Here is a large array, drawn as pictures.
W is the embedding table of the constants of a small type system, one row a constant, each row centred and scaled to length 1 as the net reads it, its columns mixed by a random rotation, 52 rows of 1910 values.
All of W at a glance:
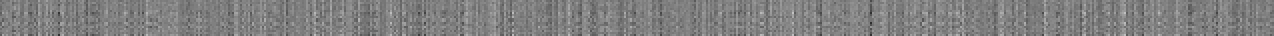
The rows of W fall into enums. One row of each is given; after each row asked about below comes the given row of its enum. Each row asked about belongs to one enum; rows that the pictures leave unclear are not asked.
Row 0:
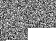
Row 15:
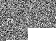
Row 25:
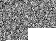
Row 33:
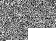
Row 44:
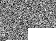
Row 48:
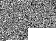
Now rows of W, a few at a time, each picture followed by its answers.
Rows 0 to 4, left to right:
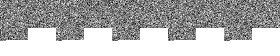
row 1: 33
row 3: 0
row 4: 44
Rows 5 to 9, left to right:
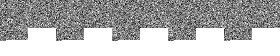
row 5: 15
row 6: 0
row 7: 44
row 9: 0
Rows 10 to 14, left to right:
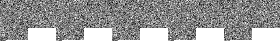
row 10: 44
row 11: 48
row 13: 48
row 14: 0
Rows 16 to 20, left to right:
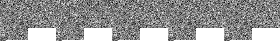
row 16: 44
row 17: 33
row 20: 44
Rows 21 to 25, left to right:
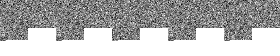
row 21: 44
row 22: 44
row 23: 0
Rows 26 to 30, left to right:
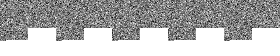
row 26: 15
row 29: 0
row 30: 44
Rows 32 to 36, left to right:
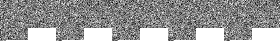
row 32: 0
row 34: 44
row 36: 33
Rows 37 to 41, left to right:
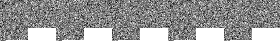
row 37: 25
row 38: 48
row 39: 0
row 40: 25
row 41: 0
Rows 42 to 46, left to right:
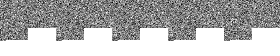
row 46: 15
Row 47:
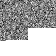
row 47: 25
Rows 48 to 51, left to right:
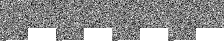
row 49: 0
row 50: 44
